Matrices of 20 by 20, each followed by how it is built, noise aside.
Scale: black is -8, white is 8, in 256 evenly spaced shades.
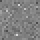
noise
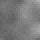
smooth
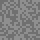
noise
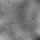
smooth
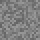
noise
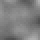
smooth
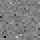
noise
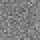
noise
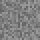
noise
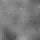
smooth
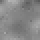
smooth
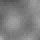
smooth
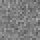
noise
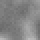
smooth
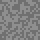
noise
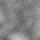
smooth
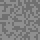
noise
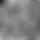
smooth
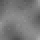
smooth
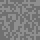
noise
